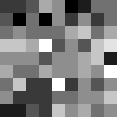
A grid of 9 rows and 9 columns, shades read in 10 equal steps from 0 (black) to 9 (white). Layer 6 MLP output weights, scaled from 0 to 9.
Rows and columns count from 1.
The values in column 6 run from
0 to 6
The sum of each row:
27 25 44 55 42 50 39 36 34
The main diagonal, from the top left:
2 0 4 9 5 5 5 5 5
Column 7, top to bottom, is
1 5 7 3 6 6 5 5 6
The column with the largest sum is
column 9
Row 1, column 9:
4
